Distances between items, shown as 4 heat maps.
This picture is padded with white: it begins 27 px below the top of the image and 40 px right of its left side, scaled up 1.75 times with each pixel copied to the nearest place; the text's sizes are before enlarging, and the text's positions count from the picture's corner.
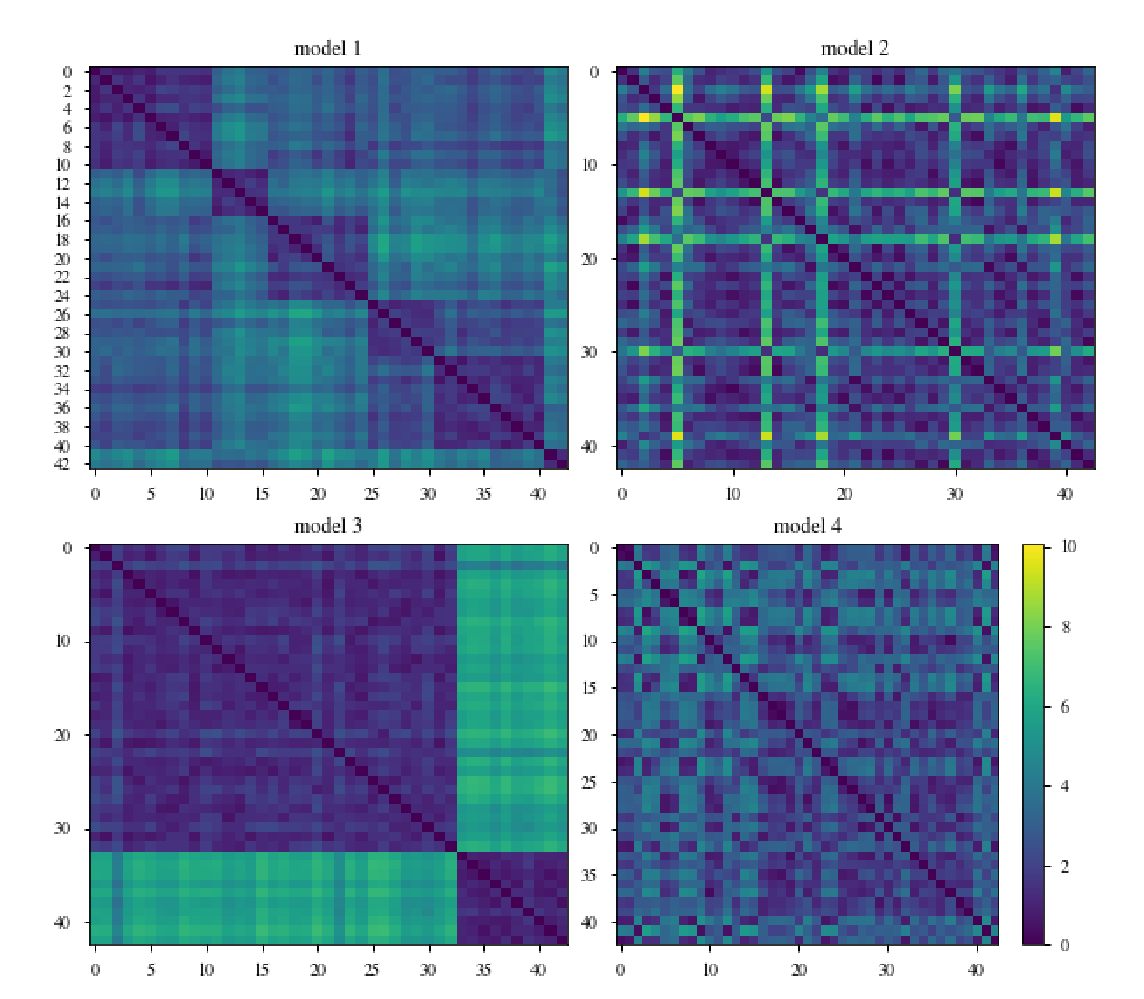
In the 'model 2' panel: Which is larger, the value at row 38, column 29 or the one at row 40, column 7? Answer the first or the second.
the second
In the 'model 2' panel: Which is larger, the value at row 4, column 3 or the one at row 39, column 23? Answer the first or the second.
the second
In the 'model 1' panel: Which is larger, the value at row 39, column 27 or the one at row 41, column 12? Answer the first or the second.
the second
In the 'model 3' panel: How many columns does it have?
43
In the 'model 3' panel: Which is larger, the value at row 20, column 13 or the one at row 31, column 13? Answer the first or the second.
the first
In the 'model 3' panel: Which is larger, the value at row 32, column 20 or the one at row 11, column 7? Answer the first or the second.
the first
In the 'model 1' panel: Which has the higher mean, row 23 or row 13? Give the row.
13
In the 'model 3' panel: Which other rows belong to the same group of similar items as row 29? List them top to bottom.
0, 1, 2, 3, 4, 5, 6, 7, 8, 9, 10, 11, 12, 13, 14, 15, 16, 17, 18, 19, 20, 21, 22, 23, 24, 25, 26, 27, 28, 30, 31, 32
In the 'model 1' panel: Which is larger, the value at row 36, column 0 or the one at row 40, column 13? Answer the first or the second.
the second
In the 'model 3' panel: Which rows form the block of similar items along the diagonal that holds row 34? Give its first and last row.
33 to 42
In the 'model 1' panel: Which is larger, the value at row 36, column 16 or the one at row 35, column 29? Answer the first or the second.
the first
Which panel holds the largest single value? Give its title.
model 2
